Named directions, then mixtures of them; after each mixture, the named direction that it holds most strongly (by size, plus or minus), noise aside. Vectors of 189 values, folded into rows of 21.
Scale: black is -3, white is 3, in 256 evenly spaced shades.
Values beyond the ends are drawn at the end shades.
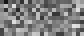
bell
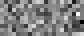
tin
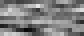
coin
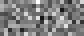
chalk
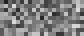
bell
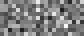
chalk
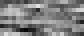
coin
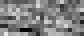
coin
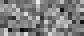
chalk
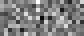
chalk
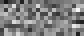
bell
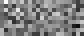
bell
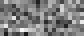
chalk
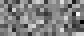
tin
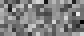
tin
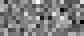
chalk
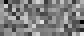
tin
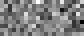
tin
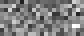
bell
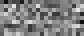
bell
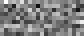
bell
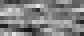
coin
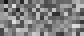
bell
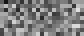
bell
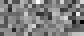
tin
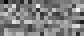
bell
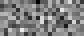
chalk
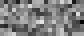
tin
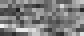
coin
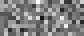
chalk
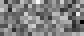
tin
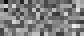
bell
